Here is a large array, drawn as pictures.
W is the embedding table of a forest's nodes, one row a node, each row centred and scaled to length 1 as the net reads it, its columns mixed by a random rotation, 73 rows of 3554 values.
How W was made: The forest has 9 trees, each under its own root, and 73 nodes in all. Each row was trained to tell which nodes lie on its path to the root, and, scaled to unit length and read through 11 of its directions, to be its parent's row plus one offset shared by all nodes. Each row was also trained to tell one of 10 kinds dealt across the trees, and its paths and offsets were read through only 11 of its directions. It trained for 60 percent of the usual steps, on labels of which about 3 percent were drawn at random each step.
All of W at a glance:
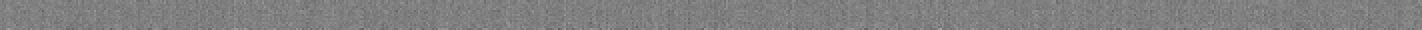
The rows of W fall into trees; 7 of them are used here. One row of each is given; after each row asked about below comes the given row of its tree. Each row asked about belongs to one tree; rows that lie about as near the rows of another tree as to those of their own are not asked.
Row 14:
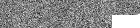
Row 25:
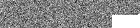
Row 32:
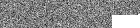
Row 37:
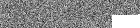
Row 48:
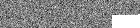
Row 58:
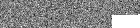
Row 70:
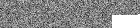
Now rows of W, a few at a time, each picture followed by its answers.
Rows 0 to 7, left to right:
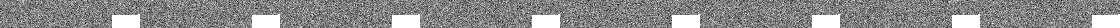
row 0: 70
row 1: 37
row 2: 58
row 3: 58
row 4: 32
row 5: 48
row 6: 32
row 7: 58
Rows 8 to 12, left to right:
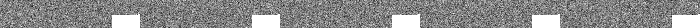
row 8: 58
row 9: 37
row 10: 37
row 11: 70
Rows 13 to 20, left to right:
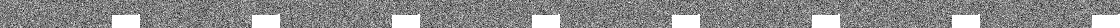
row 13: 58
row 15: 37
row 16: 37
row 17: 37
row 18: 14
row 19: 58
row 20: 14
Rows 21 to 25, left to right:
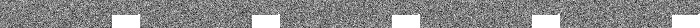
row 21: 70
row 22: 70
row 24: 25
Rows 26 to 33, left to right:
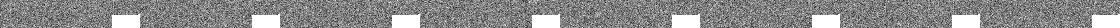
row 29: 32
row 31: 32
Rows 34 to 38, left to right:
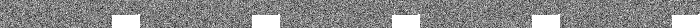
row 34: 58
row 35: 32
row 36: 37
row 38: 32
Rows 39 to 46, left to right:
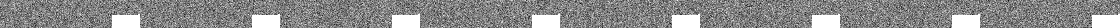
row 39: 32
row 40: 37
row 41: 14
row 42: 25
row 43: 32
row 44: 48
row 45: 14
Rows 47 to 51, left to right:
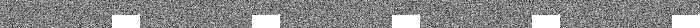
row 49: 32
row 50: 37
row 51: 32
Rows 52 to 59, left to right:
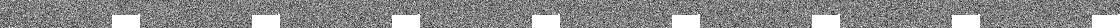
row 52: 25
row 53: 48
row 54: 37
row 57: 25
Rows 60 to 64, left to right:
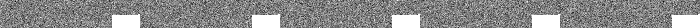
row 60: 37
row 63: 70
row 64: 32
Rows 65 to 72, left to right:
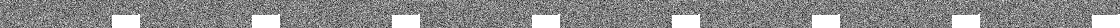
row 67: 48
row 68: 37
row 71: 32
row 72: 70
